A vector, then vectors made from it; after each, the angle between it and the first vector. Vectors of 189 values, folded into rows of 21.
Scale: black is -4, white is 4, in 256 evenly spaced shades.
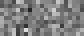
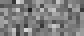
nearly parallel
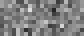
nearly opposite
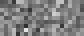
nearly parallel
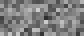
partly opposed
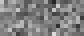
orthogonal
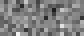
partly opposed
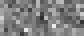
partly aligned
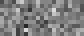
nearly parallel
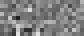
partly opposed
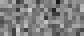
nearly opposite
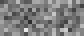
partly aligned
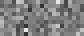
nearly parallel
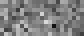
partly opposed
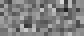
partly aligned
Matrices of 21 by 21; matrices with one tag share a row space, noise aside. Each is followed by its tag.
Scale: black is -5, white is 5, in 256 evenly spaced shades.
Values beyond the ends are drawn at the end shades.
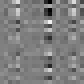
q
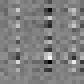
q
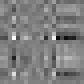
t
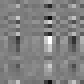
q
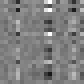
q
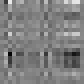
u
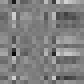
t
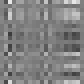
u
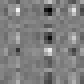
q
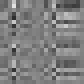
t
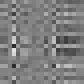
t
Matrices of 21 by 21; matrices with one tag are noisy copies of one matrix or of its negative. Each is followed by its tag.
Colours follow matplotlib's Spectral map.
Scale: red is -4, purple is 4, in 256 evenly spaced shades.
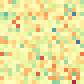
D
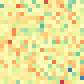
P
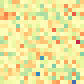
D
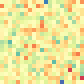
P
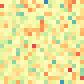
P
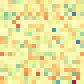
D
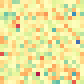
D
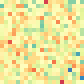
P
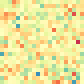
D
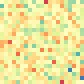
P
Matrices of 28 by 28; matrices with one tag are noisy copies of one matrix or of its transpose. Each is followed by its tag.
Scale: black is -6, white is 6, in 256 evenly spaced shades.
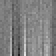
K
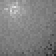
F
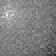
F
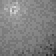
F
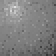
F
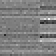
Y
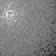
F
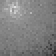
F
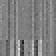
Y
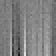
K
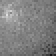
F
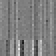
Y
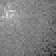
F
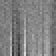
K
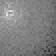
F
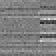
Y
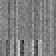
Y
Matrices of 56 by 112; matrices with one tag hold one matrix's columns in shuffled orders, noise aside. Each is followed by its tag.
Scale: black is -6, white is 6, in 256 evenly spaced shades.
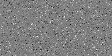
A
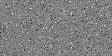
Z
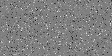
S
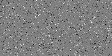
A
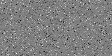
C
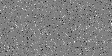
S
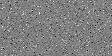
Z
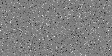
A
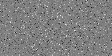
A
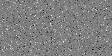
S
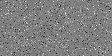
Z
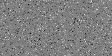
C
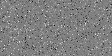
S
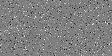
A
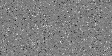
S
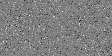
S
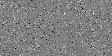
Z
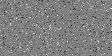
S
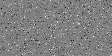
A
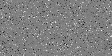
A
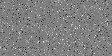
S
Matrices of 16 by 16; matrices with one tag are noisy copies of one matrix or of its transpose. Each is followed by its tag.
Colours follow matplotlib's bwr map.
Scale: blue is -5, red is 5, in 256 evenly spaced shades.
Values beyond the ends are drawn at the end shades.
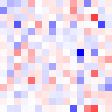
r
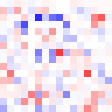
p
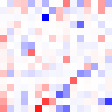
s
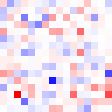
r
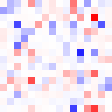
r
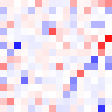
s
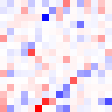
s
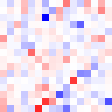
s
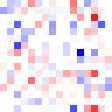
r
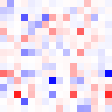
r
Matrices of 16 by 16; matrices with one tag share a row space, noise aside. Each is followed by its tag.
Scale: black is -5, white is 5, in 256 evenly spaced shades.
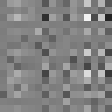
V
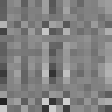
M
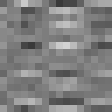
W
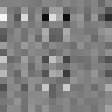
M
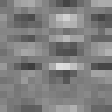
W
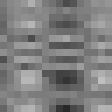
W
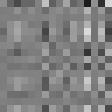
V
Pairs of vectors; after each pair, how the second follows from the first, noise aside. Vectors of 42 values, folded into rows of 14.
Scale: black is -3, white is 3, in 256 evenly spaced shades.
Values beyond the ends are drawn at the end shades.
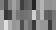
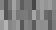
shrunk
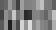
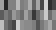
shuffled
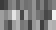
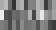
reversed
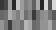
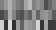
reversed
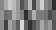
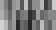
shuffled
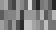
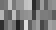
reversed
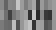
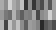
shuffled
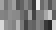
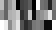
scaled up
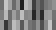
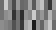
reversed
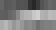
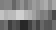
reversed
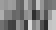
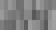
shrunk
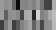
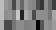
reversed
